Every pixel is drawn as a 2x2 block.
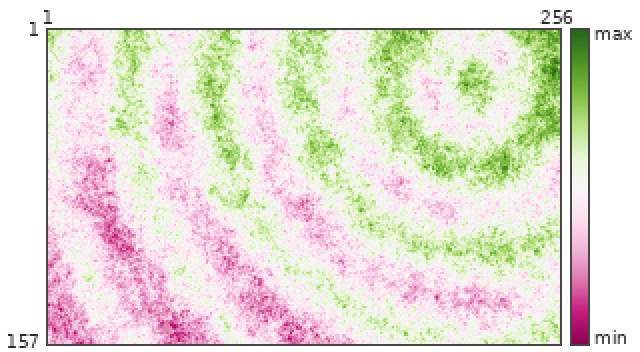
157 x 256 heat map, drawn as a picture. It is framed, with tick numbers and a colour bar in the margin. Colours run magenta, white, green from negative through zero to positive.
Mirror symmetry: none. Ninth with the highest average: top right. Slope: up to the top right. Average level on the scale: 50%. Rings: centred on the top right. Ninth with the lowest average: bottom left.
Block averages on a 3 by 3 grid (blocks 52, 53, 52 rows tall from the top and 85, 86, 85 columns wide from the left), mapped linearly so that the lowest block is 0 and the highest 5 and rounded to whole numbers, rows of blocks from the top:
345
134
013
